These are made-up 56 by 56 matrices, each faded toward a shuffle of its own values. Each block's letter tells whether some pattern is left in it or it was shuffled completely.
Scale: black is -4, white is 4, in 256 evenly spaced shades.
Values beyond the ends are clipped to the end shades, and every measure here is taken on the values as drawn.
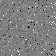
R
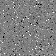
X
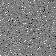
R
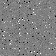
X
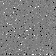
X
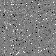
X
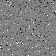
R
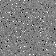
X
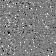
X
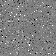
X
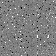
X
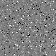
X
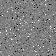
R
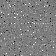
X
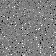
X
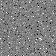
R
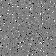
X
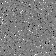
R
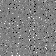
X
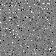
X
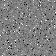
R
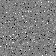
X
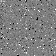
X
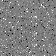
X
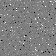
R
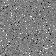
R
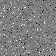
R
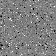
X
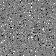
X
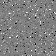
X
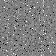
X
